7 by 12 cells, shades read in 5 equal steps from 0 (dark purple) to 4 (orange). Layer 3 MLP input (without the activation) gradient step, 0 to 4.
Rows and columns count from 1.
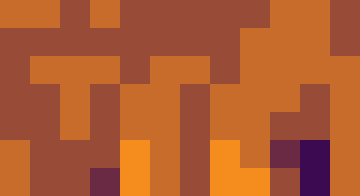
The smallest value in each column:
2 2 2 1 2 2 2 2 2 1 0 2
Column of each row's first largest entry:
1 9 2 3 3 5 5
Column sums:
17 16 17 15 20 19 15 20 21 17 13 19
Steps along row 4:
same up down up same down up same same down up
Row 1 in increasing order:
2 2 2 2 2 2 2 3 3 3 3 3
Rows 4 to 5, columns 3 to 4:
3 2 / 3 2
